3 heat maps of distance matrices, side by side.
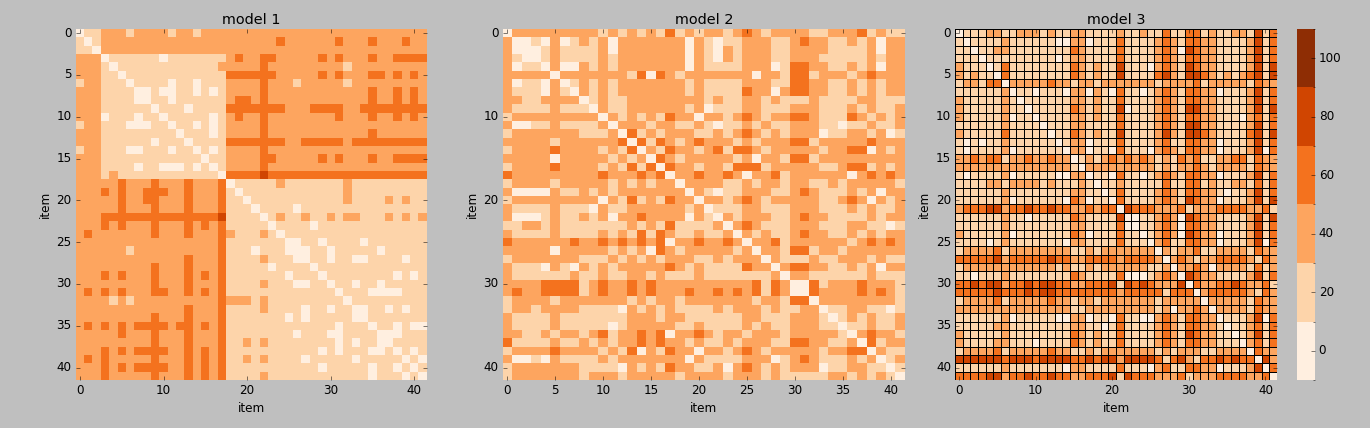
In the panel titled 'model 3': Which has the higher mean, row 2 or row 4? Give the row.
4
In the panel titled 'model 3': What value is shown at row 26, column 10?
40
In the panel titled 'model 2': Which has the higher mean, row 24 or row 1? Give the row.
24
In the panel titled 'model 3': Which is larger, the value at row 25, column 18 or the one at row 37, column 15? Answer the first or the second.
the second
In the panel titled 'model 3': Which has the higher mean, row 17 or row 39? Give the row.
39
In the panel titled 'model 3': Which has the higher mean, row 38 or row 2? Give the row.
38
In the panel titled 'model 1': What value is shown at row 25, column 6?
40
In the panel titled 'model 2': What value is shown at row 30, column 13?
60
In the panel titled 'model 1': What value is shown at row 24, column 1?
60
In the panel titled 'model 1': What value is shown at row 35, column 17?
60
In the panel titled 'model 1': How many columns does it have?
42
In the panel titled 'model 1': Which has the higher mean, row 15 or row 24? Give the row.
15
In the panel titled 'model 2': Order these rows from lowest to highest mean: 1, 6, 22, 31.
1, 22, 6, 31
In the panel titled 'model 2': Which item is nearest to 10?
20
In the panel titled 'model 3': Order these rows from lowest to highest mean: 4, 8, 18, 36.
18, 8, 36, 4
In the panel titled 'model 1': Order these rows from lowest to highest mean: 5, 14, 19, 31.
31, 14, 19, 5
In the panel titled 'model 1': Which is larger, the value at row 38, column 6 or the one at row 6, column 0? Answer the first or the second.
the first
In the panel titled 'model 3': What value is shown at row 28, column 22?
40
